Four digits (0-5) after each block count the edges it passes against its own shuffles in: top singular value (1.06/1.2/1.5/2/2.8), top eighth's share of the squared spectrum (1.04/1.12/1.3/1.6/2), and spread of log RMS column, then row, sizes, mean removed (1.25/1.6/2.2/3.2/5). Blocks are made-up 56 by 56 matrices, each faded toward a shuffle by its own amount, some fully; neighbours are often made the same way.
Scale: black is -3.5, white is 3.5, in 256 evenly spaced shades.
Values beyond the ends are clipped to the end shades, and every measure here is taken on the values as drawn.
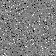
0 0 0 0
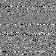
2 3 0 3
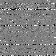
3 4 0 3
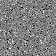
0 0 0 0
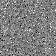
0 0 0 0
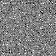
3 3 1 1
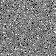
0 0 0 0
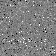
1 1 0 1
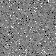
0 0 0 0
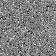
0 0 0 0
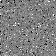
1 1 0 0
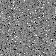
0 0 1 0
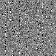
2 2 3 0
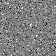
0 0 0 0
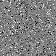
2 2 0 0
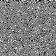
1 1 0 1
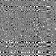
4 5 2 3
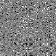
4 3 2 1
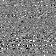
1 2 0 3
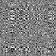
4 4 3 3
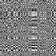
5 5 3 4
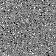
1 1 0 0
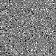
3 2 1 1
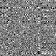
4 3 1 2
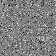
2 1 0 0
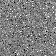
1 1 0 0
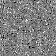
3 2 0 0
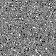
2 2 0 0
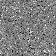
2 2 0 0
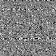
2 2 0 3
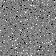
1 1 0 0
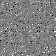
2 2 0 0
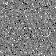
3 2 0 1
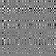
5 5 3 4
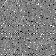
3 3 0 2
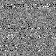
1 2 0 3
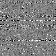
2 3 0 3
